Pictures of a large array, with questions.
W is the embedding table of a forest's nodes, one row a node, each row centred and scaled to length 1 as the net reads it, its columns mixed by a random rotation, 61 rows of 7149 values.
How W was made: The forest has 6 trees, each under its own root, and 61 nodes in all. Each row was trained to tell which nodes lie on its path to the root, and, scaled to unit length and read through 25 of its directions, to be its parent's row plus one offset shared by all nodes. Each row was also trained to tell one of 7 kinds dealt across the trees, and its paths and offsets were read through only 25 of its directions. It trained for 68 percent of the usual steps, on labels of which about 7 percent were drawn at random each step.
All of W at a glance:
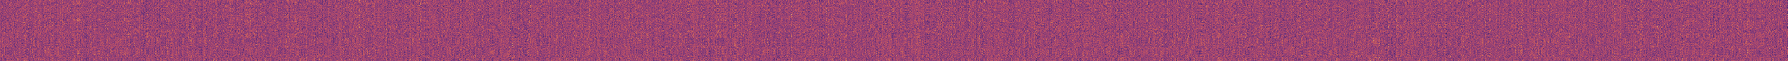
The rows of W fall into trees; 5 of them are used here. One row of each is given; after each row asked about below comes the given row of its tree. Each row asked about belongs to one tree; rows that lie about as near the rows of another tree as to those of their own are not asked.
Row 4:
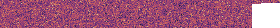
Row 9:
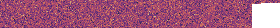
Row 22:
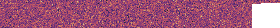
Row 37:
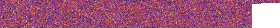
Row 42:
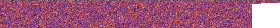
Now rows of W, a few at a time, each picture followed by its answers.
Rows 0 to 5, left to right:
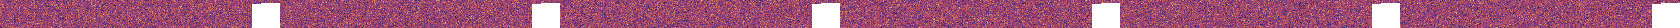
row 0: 9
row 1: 9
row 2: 9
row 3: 4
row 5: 42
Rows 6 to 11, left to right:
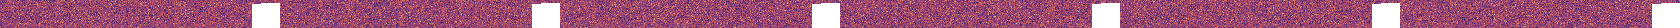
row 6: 22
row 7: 42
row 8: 4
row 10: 9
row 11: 4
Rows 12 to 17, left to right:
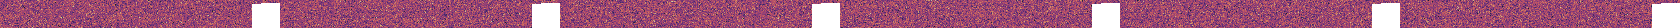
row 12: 42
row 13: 4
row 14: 22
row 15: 9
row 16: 22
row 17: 22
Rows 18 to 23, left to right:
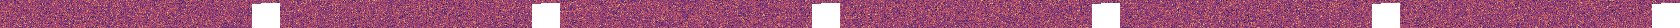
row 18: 4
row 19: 4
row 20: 4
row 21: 9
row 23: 42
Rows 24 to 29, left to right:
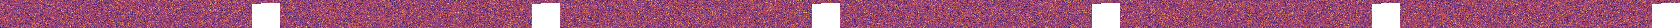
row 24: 9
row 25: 22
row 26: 9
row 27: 9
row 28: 37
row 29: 37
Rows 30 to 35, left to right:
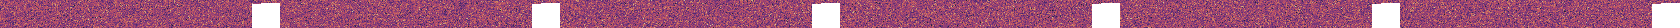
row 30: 4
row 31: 4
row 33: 37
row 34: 9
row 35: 22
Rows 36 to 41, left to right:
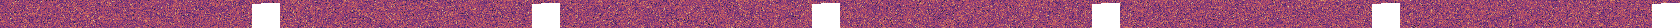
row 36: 22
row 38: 42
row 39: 42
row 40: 42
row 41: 42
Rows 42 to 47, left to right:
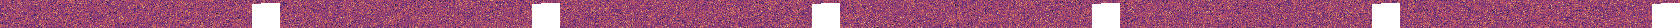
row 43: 42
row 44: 9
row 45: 42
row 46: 22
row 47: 22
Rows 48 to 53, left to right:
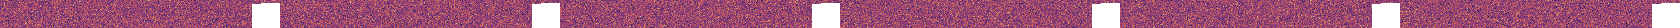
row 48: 4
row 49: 9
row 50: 9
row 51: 4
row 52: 9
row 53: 4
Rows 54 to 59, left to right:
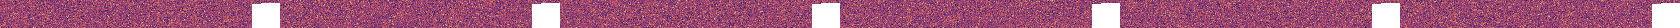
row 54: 37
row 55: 42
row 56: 4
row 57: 42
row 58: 22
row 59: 37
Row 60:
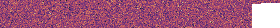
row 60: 22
